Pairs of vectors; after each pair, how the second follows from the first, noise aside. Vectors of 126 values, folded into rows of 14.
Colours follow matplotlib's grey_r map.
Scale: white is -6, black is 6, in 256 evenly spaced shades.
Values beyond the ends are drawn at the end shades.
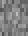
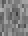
negated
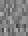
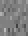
partly zeroed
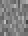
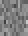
negated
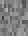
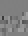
partly zeroed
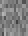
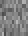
negated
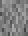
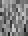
scaled up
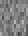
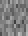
negated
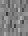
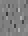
partly zeroed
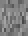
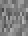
negated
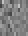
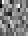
scaled up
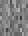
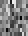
scaled up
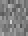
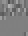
partly zeroed
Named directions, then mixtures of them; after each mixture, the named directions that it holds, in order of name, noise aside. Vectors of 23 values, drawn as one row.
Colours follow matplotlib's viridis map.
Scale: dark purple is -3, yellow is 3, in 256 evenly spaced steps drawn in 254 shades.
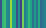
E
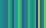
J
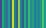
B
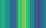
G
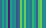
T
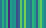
T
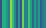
E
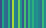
B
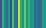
B, G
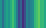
G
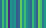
T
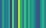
B, G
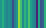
G, J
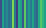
B, T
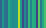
B, J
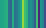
G, J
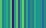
B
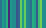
T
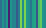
T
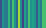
B, J
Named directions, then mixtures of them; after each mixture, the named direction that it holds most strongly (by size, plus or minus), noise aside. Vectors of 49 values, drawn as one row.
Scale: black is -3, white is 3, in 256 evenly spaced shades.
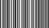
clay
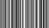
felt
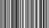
felt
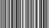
felt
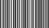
clay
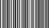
clay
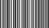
clay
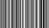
felt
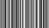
felt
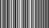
clay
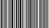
clay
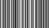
clay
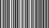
clay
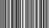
felt
